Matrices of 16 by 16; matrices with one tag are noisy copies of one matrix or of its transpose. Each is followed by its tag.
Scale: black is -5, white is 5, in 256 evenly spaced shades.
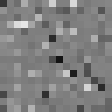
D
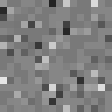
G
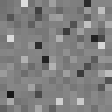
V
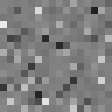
V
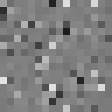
G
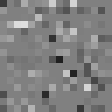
D
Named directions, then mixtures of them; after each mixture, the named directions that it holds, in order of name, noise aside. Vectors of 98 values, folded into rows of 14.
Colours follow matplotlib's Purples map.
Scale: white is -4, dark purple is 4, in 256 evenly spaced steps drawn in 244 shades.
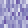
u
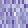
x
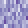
u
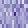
x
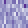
u, x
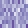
u, x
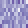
u, x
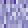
u, x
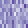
x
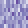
u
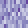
u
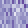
x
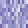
u, x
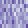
x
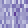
x
